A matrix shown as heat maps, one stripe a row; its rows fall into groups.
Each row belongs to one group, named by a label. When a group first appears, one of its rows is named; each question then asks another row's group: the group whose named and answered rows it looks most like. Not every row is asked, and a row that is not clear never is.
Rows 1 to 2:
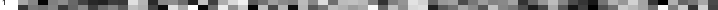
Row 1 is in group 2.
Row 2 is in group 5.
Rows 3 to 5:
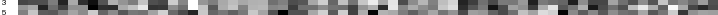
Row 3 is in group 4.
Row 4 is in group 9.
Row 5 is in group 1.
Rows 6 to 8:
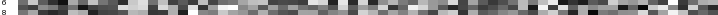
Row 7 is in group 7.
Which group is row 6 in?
1
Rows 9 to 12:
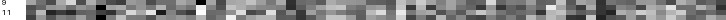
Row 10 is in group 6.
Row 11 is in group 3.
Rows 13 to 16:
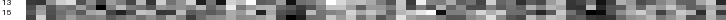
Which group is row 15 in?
5
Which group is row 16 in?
1
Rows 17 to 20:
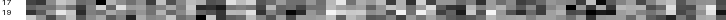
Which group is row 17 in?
6
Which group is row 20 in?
2
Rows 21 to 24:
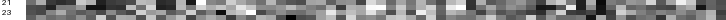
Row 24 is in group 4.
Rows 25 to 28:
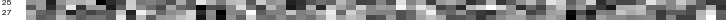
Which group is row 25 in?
9
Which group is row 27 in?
2
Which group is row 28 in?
2
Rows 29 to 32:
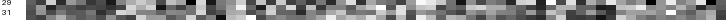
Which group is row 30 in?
3
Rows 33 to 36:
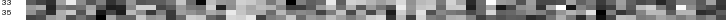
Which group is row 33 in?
4
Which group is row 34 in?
9
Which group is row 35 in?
9
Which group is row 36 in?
6
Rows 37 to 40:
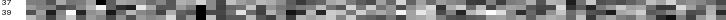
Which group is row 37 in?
9
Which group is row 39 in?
3
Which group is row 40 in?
2
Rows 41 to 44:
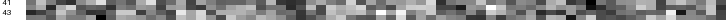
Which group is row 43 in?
4
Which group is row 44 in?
9
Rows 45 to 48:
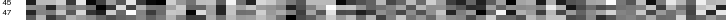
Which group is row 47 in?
7
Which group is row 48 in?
1
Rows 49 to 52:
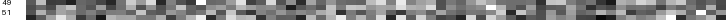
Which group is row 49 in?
3
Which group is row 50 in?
4
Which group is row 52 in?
6
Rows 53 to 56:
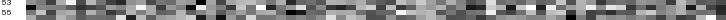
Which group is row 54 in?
7
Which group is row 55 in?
9
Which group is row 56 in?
2
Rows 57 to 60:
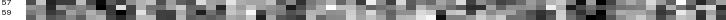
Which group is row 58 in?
2
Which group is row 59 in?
5
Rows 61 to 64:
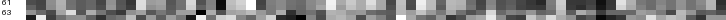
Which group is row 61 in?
6
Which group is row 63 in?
9
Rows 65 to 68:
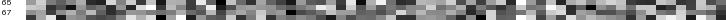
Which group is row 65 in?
7
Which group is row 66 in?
2
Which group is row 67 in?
9
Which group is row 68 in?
7
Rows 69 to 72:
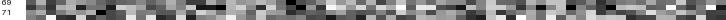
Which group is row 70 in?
3
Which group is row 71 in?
9
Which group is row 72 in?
7
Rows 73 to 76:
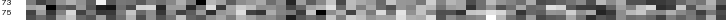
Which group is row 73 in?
4
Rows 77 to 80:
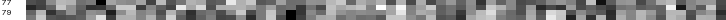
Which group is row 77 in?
6
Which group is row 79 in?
3
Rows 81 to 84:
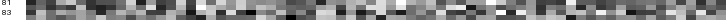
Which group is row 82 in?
4
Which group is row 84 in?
1
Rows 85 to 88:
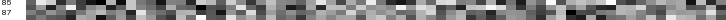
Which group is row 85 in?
7
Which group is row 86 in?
3
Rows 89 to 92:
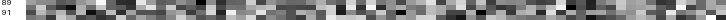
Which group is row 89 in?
5
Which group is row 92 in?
2
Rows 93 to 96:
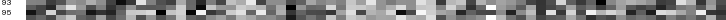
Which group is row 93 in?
5
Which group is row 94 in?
4
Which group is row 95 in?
7
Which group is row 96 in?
4
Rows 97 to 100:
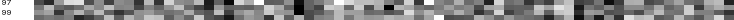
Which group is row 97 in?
6
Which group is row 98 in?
1
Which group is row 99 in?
9
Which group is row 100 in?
3
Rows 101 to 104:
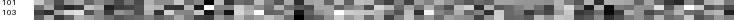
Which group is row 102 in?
5
